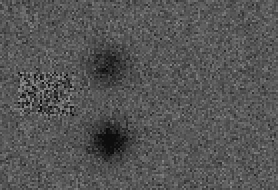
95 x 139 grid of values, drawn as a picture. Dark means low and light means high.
There are two dips. An odd patch, rougher than its surroundings, sits in the middle left. The middle left is the roughest part. No overall slope runs across the table.
